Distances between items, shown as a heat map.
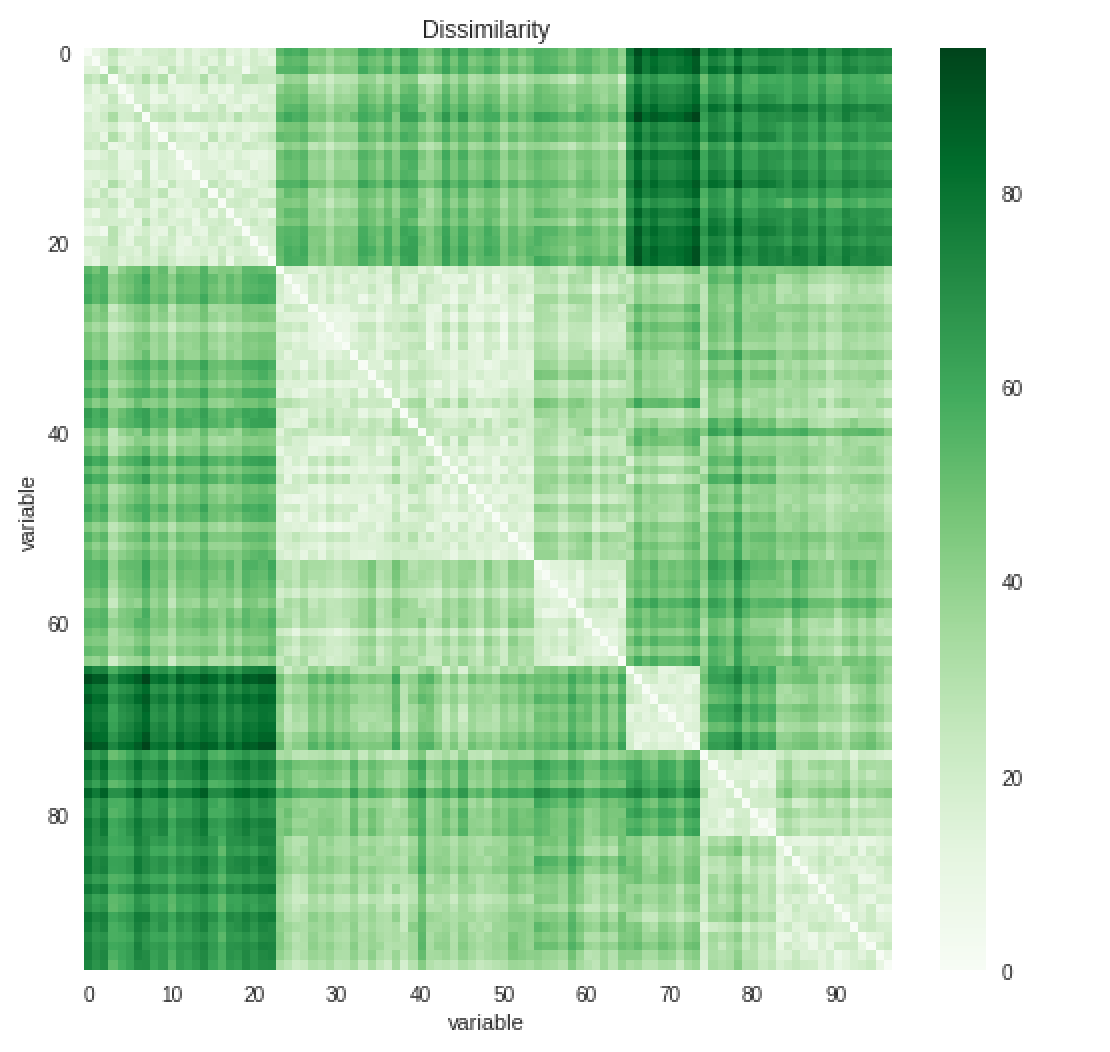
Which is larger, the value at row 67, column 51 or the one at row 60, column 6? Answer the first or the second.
the second
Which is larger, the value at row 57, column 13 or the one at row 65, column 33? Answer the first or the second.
the first
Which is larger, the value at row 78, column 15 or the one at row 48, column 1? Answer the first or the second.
the first
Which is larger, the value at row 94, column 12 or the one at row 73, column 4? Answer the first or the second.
the second
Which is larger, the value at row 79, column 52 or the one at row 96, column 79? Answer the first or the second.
the first
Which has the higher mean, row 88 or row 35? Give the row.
88
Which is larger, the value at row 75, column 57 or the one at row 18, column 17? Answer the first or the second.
the first
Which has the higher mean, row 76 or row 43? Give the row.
76
